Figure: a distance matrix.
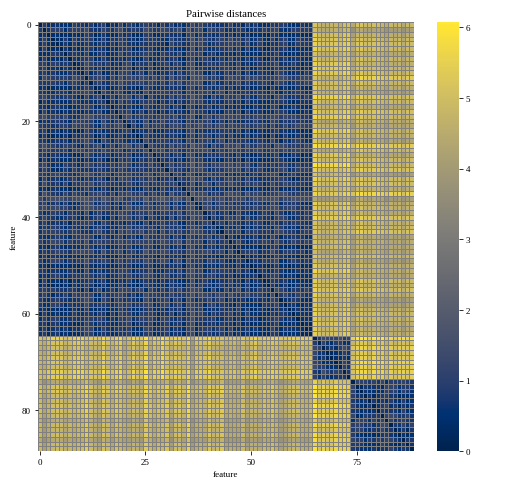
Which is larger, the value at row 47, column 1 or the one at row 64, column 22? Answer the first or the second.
the first
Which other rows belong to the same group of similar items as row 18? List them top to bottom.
0, 1, 2, 3, 4, 5, 6, 7, 8, 9, 10, 11, 12, 13, 14, 15, 16, 17, 19, 20, 21, 22, 23, 24, 25, 26, 27, 28, 29, 30, 31, 32, 33, 34, 35, 36, 37, 38, 39, 40, 41, 42, 43, 44, 45, 46, 47, 48, 49, 50, 51, 52, 53, 54, 55, 56, 57, 58, 59, 60, 61, 62, 63, 64
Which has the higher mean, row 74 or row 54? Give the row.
74
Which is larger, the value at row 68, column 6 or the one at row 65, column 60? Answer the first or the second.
the second
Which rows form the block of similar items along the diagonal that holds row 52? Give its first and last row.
0 to 64
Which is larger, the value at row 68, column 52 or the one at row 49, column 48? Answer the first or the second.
the first
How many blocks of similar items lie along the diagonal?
3
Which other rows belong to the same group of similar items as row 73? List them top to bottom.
65, 66, 67, 68, 69, 70, 71, 72
